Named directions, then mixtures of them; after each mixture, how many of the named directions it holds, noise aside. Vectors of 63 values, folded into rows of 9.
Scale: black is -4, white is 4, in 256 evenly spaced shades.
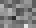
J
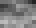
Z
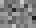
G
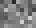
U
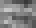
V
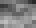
one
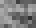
two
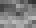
one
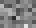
one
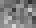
three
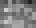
three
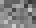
three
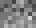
three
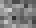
three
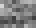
three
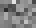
three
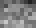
three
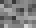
two
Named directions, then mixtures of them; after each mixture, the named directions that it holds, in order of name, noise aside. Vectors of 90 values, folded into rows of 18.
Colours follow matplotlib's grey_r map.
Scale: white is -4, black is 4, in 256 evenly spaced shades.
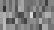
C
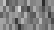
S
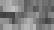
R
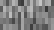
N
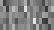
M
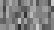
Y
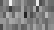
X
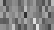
M, Y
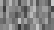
Y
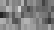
R, S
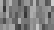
Y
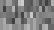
C, N, R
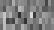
C, N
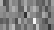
M, Y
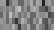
M, N, S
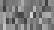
C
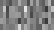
M, Y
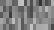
N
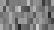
S, Y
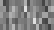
M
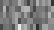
S, Y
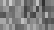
R, S, X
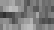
R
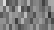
S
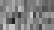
C, N, R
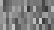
C, M, S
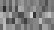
C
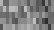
M, R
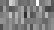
N, X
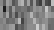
C, N, Y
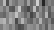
S, X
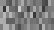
C, S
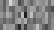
N, X, Y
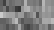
R, S
